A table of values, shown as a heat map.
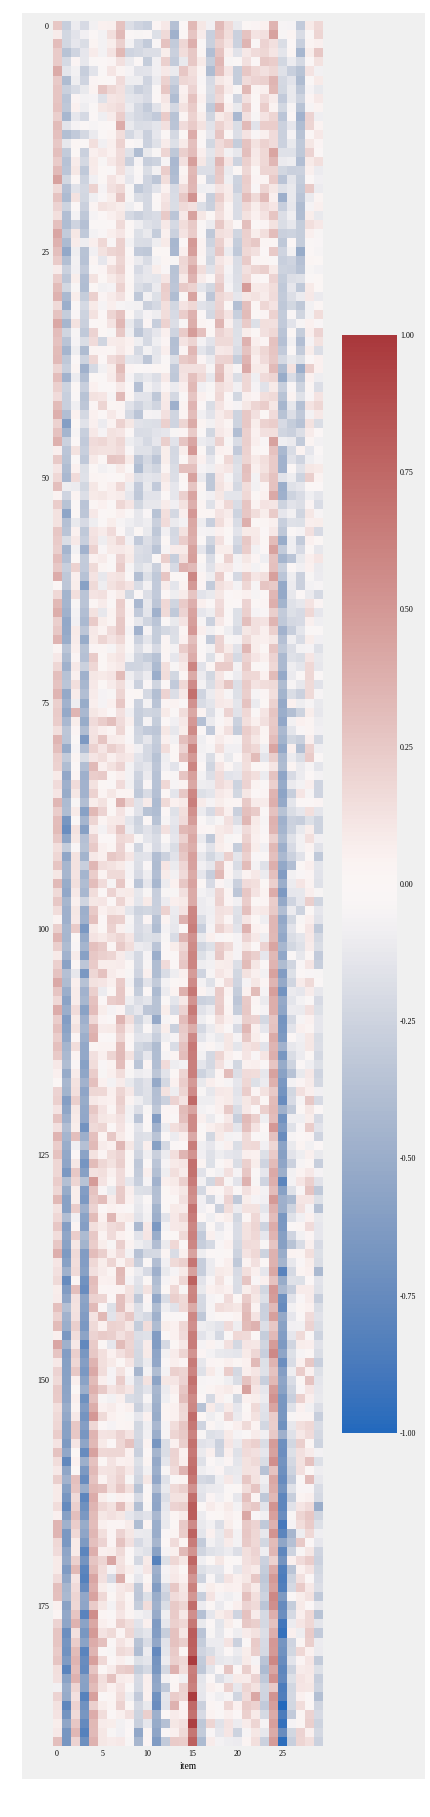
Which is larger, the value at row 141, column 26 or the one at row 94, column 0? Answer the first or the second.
the second
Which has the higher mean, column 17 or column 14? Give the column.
14
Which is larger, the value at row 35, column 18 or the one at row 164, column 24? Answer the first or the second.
the second
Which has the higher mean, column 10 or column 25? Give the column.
10
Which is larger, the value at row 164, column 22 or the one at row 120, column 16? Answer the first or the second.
the first
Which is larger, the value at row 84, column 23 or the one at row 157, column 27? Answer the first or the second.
the second
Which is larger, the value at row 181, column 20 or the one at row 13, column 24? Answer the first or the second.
the second
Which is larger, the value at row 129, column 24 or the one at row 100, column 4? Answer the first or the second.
the first
